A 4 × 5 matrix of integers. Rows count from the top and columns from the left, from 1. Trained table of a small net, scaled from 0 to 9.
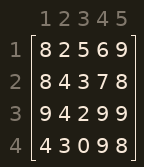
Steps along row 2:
down down up up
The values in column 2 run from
2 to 4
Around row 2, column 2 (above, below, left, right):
2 4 8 3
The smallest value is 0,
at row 4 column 3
